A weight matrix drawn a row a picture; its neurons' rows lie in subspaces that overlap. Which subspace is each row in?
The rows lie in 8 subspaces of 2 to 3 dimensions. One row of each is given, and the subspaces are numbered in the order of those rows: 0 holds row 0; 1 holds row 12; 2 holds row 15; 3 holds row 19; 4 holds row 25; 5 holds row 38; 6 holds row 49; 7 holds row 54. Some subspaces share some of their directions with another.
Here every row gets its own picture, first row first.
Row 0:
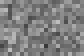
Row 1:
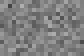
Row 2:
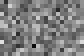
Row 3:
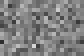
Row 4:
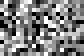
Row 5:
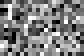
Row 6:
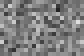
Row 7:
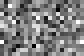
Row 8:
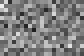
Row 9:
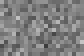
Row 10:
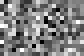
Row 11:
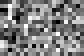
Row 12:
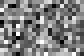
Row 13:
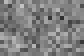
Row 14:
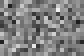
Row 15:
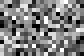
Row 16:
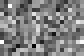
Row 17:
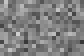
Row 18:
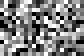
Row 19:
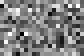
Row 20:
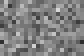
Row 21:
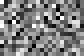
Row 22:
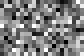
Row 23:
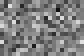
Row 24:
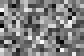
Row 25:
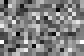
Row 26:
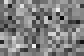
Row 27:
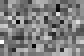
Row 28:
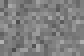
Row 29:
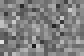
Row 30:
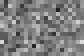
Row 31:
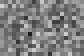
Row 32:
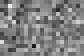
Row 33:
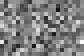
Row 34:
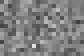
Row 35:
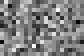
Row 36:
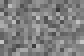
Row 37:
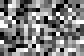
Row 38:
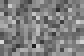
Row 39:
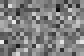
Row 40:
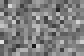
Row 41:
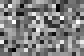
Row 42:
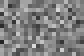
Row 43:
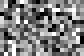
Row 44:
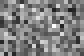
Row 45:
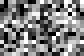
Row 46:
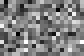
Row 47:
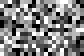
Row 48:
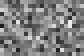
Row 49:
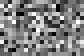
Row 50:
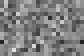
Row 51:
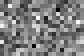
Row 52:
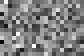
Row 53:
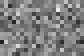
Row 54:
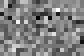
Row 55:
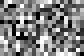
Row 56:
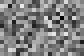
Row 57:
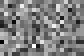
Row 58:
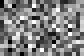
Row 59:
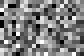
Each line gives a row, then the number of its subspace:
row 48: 1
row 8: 6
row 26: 1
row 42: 1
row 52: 6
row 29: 7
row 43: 7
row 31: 5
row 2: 6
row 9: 0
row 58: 5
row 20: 4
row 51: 2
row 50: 2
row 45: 4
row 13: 1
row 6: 6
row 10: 3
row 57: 7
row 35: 3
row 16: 5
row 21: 5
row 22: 2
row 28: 2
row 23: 5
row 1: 5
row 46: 4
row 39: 3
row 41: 6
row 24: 1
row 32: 0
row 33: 0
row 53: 3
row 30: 4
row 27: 1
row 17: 4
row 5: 0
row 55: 1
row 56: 5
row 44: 7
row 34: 3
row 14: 6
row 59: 1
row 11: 0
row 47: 2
